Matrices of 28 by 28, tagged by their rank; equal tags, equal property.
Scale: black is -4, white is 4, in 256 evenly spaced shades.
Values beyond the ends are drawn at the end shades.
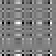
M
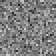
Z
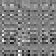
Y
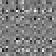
Y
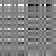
M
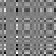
M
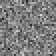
Z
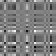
M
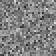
Z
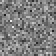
Z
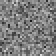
Z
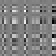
M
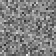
Z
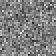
Z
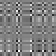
M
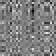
Y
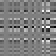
M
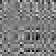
Y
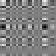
M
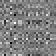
Y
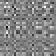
Y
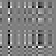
M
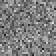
Z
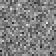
Z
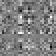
Y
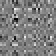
Y
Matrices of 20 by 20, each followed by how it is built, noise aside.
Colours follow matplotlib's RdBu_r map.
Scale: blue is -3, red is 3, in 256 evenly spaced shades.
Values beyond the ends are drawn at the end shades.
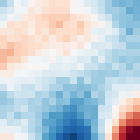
smooth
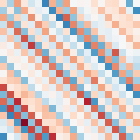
Toeplitz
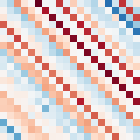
Toeplitz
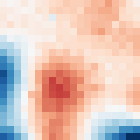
smooth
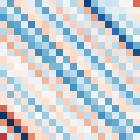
Toeplitz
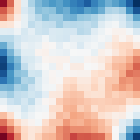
smooth
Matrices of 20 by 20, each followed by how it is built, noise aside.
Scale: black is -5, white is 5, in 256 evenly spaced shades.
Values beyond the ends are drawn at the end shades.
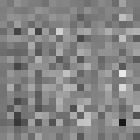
low rank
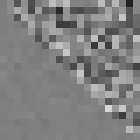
upper triangular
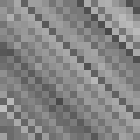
Toeplitz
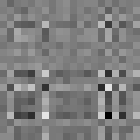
low rank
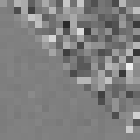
upper triangular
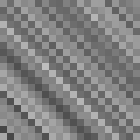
Toeplitz
